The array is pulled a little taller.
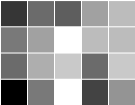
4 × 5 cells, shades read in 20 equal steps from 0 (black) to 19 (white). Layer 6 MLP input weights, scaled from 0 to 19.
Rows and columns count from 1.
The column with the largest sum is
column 3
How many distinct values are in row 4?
5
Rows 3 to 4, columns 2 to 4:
13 15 8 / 9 19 5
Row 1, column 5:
14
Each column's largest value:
9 13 19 14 15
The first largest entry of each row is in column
5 3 3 3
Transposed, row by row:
4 9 8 0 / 8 12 13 9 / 7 19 15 19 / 12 14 8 5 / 14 14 15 11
